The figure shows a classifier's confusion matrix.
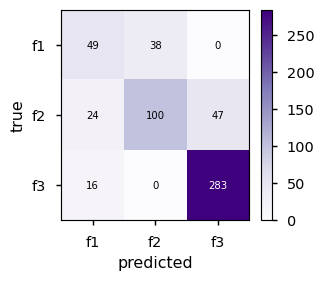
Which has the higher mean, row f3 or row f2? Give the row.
f3
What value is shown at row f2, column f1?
24
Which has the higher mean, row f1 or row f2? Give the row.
f2
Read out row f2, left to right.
24 100 47
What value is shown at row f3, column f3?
283
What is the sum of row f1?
87
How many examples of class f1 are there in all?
87
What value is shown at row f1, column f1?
49
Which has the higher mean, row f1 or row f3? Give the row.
f3
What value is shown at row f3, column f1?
16
